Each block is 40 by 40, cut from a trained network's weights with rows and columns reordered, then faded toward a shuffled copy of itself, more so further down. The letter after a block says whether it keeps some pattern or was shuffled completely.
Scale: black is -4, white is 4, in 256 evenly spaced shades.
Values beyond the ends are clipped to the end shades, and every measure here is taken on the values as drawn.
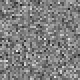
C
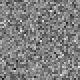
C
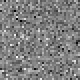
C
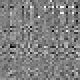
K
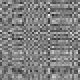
K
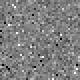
C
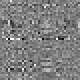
K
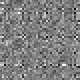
K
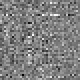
K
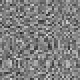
K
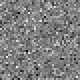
C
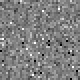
C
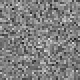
C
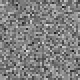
C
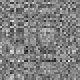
K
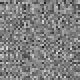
K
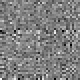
K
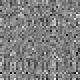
K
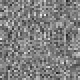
K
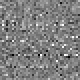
K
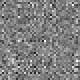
K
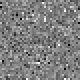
C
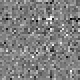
K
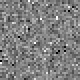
C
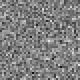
C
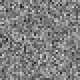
C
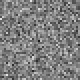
C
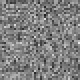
K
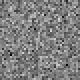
C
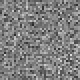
K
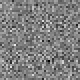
K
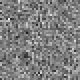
K
